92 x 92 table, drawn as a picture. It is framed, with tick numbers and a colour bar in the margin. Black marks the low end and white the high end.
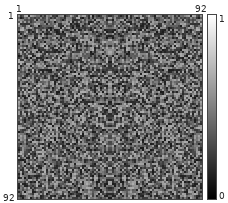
Histogram: flat. Odd rows or columns: none. Mirror symmetry: left to right. Seam: none. Grain: fine. Slope: none. Stripes: none.
